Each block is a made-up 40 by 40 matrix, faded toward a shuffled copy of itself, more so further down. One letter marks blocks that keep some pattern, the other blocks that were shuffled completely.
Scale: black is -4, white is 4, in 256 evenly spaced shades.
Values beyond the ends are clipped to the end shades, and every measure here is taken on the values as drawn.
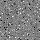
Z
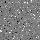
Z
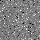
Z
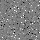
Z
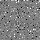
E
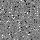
Z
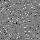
Z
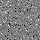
E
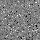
Z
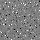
Z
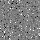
E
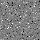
Z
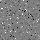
Z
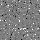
E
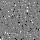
Z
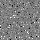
Z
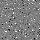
E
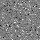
Z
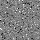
Z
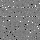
E
